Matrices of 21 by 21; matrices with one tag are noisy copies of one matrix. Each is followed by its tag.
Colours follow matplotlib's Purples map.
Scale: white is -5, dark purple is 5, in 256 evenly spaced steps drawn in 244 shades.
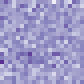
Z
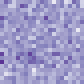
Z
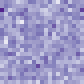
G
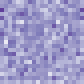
G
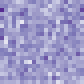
G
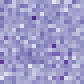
Z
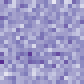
Z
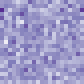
G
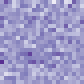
Z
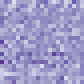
Z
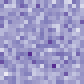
Z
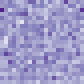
G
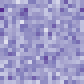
G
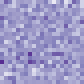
Z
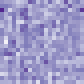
G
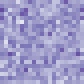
G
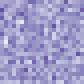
G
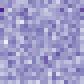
G
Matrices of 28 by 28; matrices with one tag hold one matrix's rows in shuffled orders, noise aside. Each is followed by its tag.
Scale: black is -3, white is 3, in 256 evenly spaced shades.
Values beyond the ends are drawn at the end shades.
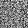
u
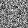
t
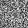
u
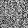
u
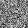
t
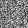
u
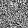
t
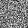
t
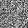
u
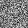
t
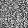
u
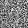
u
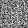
u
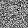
t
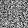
u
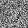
t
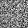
u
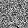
t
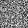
u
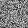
t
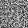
u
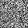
u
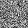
t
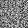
u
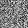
u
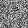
t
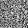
u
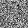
t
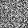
u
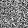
u
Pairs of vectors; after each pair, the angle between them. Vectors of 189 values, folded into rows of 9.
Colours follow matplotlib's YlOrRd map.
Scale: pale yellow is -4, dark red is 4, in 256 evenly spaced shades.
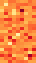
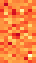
nearly opposite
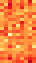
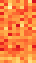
nearly opposite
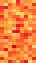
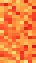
partly opposed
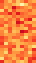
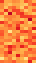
partly aligned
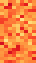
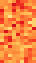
orthogonal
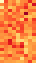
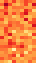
partly aligned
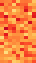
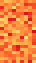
partly opposed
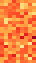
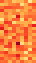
orthogonal
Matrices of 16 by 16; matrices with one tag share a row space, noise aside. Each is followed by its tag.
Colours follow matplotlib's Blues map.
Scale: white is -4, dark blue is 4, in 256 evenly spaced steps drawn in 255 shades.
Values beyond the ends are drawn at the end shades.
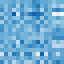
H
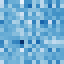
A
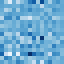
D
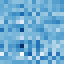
A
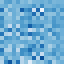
D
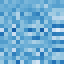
H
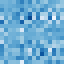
A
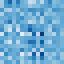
D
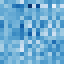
A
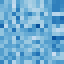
H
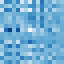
D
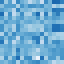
H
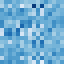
D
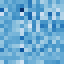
A
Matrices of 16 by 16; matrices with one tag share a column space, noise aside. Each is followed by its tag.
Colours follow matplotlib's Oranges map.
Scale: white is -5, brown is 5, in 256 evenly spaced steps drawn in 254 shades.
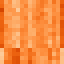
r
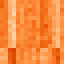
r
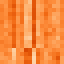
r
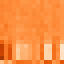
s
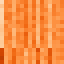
r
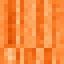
r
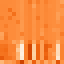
s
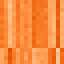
r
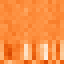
s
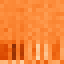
s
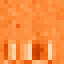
s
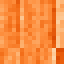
r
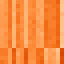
r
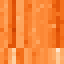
r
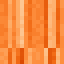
r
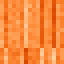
r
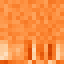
s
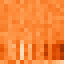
s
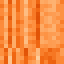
r
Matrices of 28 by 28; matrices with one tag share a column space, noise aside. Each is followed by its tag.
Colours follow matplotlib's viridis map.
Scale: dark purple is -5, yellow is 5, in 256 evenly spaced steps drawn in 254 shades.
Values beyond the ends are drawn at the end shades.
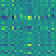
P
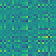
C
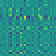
P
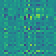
P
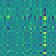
P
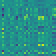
P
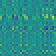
P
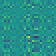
C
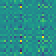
C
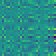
C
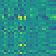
P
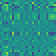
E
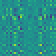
P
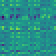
P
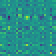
P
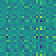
C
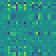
E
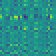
P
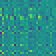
P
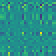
E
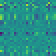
E
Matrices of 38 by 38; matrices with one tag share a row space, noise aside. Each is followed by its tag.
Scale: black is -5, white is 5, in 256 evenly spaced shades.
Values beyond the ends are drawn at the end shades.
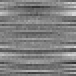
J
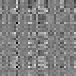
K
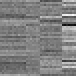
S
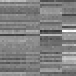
S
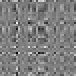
K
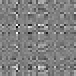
K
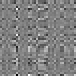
K
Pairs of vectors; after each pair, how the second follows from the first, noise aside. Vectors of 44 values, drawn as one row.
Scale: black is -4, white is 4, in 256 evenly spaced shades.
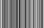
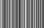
sign-scrambled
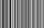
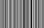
wrapped around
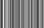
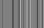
partly zeroed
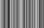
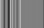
partly zeroed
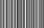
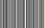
partly zeroed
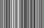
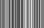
reversed
